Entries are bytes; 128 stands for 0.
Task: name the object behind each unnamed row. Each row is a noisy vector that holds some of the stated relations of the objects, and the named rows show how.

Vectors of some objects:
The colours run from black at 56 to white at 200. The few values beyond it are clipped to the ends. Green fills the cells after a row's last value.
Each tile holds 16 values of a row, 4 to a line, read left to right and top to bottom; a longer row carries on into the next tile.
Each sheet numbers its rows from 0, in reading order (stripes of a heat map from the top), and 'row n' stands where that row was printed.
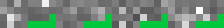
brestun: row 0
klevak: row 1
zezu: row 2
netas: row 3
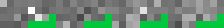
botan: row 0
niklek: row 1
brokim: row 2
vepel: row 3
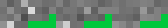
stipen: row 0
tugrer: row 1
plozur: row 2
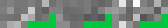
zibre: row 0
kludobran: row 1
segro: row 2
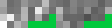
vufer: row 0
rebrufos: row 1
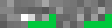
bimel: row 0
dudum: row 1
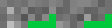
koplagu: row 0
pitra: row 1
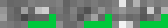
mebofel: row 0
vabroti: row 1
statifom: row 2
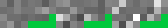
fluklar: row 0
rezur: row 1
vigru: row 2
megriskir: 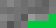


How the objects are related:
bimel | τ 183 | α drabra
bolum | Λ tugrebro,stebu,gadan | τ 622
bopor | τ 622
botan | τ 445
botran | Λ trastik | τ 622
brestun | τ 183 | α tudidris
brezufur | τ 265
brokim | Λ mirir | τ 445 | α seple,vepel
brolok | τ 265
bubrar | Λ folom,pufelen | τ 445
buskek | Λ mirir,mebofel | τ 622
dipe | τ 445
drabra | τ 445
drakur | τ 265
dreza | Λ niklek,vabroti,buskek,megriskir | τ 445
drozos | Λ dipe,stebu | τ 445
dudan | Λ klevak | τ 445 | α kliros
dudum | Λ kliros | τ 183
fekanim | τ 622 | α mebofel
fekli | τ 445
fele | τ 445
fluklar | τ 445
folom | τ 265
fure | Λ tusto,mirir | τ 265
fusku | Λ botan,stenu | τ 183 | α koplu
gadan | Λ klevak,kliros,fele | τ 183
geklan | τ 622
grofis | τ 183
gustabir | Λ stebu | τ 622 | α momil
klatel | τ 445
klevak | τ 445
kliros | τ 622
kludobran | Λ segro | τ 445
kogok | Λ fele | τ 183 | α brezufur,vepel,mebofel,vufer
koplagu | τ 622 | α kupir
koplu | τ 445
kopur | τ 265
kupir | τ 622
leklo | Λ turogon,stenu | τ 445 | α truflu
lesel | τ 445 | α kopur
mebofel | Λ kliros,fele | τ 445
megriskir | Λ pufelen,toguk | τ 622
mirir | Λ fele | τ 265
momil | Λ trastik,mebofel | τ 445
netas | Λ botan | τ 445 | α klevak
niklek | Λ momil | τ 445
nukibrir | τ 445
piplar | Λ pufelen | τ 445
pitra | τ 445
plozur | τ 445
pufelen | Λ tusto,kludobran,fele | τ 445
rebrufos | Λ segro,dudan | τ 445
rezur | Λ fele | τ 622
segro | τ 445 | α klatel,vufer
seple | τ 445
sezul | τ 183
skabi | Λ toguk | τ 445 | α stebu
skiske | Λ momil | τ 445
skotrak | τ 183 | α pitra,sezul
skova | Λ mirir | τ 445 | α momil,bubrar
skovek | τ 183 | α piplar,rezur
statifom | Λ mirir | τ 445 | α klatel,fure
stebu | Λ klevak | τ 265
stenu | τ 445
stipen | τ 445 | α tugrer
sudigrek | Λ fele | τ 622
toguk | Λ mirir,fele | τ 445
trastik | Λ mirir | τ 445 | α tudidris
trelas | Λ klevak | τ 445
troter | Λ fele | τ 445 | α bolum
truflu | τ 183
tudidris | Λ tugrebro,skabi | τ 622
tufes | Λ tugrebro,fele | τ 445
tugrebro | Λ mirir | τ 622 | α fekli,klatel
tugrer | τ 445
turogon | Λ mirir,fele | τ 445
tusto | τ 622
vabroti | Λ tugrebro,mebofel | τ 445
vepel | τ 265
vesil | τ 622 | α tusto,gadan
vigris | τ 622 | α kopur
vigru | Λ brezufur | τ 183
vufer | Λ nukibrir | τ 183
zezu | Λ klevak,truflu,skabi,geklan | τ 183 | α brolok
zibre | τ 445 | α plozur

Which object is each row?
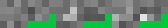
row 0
gadan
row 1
tudidris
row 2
sudigrek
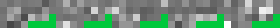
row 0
geklan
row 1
klatel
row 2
skovek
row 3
bolum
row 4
nukibrir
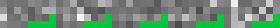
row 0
piplar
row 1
skotrak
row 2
sezul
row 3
fekanim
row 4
tugrebro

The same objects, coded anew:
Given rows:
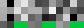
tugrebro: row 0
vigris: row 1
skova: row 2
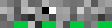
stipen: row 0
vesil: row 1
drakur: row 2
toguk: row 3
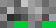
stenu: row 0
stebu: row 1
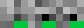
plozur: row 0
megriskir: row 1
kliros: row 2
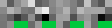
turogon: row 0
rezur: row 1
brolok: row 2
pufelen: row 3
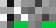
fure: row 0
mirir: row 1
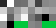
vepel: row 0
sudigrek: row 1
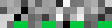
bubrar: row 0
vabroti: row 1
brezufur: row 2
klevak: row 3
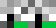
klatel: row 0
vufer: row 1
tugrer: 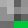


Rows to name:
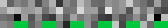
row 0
bolum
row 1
skabi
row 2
brokim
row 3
bimel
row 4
gadan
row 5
gustabir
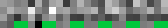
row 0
truflu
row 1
fekanim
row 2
troter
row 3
netas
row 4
dudan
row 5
leklo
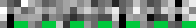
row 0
segro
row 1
kopur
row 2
tusto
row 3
zezu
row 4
kogok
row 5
fusku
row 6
statifom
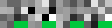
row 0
koplagu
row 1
momil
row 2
folom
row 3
mebofel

